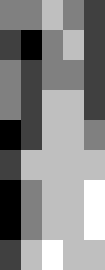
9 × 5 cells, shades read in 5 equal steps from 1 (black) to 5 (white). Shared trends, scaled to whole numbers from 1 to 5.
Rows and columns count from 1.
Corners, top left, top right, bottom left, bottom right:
3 2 2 4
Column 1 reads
3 2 3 3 1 2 1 1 2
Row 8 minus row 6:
-1 -1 0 0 1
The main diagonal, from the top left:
3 1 3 4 3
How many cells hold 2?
10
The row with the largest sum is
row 9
